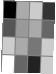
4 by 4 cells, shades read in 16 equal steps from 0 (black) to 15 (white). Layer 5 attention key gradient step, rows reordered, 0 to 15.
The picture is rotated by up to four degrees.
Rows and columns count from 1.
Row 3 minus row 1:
12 0 -5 9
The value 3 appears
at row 1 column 4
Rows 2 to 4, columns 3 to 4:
10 6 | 7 12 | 2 12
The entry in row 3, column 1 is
12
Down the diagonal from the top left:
0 9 7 12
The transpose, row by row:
0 5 12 15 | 10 9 10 6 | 12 10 7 2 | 3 6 12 12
